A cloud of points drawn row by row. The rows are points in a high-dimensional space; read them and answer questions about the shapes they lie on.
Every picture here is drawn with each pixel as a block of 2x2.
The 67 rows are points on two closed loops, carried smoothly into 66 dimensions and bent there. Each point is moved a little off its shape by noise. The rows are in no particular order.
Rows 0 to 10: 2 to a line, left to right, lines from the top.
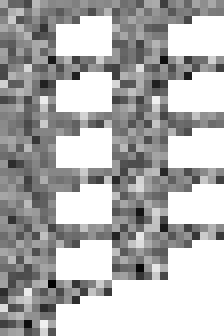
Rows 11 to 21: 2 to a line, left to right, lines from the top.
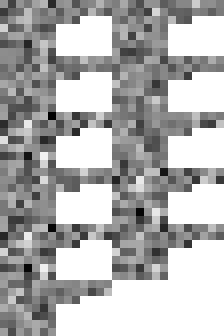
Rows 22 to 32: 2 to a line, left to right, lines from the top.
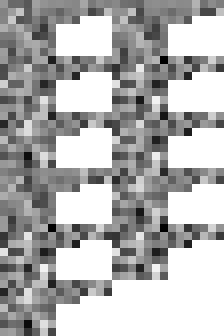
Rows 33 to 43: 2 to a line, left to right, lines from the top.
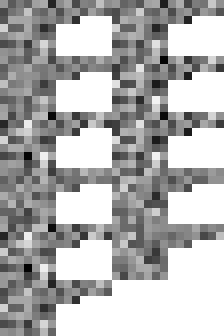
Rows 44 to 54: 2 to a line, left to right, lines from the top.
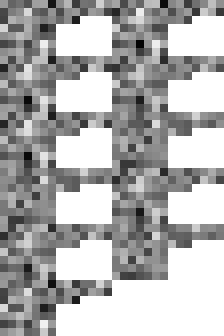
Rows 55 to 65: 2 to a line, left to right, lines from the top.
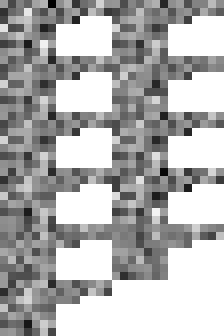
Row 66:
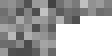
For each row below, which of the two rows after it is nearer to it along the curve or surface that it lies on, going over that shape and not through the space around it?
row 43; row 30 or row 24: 24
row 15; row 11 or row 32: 32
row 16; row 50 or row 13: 50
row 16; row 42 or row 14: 42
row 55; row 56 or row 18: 18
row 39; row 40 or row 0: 40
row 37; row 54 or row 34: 54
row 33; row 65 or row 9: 65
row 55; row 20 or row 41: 41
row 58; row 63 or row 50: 63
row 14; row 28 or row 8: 8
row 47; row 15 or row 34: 34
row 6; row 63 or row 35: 63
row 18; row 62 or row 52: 52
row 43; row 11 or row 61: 11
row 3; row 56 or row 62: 62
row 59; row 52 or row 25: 52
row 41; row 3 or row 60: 3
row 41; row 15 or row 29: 15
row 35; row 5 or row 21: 5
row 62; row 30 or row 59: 30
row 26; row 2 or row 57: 57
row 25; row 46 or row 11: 46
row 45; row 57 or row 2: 2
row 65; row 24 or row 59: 59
